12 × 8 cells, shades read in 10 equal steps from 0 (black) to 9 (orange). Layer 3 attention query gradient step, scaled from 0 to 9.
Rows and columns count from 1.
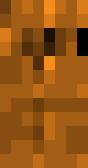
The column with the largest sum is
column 5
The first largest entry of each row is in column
5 5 1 1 5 5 4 1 5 5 2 4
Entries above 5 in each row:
7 7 2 2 5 5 8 1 5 2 4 8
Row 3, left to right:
8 6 4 5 1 4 5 0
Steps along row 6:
same up down up down same same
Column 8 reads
8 7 0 0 6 6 7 5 6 5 5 7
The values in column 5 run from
1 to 9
